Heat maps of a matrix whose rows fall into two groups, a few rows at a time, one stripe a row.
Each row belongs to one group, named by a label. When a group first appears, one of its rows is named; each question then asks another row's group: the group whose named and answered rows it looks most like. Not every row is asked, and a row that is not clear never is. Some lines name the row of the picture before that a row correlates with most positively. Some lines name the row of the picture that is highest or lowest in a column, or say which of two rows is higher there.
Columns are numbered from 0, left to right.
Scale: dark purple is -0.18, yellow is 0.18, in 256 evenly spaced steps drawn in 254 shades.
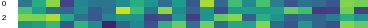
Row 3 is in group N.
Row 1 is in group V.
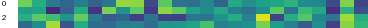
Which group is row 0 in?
V
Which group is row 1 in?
V
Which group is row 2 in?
N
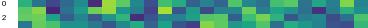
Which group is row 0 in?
V
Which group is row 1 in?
V
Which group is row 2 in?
N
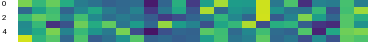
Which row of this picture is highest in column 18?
3
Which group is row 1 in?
N
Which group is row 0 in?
N
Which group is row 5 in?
N
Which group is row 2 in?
N
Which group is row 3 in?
V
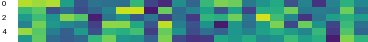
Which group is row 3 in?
V
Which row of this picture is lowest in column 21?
0
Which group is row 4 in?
V
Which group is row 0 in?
N
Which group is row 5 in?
V
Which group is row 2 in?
N
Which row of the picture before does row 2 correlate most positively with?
0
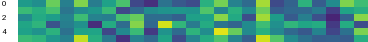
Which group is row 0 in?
N
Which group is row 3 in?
V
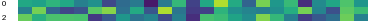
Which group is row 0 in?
N
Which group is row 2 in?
N
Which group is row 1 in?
V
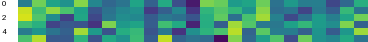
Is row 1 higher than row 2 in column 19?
Yes
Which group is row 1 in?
N
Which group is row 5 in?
V
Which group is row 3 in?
V
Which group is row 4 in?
N
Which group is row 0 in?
N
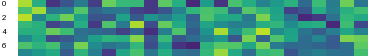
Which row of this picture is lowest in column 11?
6
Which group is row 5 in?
V
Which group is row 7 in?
N
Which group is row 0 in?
V
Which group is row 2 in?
N
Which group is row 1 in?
N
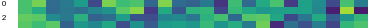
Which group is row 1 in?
V
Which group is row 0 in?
V
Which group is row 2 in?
N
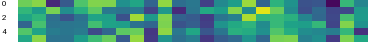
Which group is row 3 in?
V
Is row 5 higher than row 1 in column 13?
No
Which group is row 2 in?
V
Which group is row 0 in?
V
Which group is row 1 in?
N
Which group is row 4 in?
V
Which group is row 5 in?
V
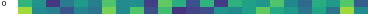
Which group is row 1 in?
V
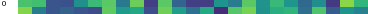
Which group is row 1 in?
V
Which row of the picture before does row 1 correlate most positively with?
0
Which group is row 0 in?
V
